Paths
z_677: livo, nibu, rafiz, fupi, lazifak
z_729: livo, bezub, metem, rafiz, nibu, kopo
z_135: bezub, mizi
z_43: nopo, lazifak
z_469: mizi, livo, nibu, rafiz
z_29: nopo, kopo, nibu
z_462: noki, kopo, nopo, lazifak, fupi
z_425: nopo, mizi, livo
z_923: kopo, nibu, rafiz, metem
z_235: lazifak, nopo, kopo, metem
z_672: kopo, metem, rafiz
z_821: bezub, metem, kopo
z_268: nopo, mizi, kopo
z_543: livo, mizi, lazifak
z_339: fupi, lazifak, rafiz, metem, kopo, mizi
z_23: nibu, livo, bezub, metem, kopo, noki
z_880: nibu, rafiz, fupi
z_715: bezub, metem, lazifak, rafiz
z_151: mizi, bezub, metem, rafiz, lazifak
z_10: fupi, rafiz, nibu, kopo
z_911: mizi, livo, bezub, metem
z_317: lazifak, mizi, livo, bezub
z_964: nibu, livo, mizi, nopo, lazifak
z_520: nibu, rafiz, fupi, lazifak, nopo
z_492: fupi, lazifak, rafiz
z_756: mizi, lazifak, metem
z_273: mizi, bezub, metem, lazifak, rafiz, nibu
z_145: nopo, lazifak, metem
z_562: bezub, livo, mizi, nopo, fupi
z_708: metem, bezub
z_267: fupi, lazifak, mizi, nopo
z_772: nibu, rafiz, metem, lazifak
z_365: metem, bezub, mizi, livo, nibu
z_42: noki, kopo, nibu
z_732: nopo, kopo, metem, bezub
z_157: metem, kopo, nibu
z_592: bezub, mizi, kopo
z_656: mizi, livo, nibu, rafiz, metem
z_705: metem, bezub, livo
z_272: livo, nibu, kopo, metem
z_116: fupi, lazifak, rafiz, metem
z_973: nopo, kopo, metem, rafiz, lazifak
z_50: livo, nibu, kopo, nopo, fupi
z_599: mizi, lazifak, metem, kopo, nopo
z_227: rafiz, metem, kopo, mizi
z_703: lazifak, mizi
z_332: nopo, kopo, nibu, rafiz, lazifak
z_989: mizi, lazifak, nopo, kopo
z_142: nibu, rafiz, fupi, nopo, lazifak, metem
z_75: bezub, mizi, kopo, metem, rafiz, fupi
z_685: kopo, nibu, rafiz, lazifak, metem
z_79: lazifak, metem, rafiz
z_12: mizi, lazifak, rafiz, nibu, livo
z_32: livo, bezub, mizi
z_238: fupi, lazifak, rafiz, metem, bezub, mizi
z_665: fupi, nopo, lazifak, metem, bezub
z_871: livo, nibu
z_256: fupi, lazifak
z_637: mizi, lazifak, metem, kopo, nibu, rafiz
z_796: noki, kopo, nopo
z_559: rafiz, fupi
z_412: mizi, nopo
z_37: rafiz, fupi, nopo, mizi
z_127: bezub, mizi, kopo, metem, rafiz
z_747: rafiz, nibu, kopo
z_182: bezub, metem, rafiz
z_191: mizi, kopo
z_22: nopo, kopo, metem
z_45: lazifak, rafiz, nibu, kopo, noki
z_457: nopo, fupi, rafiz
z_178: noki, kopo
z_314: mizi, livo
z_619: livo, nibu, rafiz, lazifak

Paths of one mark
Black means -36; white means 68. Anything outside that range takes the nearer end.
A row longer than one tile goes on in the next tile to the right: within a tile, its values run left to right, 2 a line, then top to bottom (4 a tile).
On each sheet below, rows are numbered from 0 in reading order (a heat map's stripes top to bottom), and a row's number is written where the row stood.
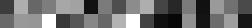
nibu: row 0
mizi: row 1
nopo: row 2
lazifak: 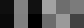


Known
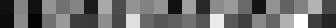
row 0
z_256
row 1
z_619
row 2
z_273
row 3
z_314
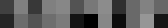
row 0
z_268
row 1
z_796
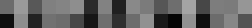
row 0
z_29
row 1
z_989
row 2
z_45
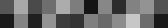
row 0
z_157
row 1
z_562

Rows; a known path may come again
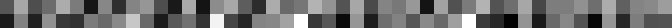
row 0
z_157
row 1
z_562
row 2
z_182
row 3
z_871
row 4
z_10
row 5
z_365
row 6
z_45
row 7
z_747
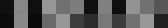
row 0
z_256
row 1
z_267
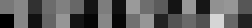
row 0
z_796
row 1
z_43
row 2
z_151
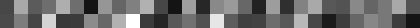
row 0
z_272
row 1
z_314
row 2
z_273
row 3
z_127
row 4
z_191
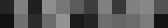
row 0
z_989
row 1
z_268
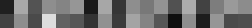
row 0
z_619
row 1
z_677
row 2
z_923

